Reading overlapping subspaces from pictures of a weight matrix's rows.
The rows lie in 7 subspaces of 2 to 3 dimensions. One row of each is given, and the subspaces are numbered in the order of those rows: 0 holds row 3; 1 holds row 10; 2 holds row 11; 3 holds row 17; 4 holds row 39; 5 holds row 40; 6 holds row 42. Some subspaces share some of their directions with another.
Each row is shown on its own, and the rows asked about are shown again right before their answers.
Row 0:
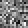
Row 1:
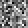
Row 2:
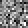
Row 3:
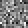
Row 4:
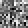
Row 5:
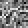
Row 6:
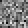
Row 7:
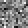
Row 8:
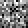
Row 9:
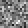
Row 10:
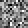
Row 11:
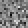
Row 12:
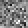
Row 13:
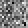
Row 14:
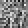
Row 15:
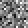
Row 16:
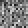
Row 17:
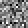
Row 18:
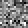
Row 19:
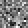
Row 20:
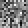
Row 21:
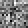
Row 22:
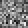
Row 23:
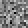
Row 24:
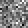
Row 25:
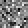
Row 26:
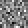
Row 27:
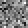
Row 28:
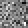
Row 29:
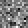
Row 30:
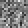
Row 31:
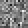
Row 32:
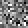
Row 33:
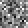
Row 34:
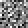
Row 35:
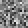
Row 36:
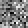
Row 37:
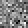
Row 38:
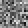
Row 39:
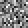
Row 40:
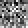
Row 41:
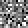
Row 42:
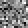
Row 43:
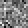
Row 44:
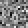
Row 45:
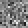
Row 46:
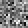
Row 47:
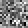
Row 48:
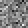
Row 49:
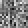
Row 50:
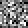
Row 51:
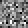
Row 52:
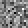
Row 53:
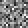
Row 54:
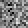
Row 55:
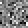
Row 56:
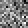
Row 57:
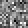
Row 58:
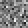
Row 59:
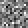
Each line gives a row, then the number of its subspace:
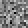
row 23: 4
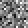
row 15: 2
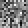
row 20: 1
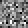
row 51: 3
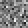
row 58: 4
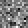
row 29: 0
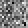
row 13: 6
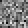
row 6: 3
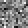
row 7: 6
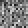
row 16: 5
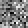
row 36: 4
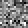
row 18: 6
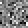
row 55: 2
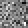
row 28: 6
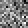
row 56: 4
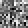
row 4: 5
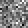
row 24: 3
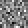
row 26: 0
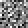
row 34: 1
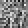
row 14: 1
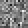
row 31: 1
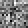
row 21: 5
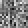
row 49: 5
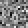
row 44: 2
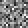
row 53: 4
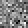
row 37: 5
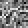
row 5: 2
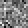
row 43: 6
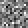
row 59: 4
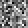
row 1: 6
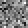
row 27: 6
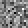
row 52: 4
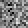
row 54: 1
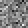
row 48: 3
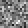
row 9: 5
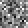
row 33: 2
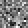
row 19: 0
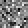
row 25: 0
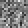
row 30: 1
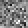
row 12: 5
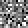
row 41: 1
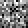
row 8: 5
